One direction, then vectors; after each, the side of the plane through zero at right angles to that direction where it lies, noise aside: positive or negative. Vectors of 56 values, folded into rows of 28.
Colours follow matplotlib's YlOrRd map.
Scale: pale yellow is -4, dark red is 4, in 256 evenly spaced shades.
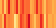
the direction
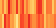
positive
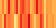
positive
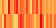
positive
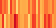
negative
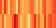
negative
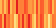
positive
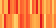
positive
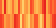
negative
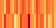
positive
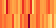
positive
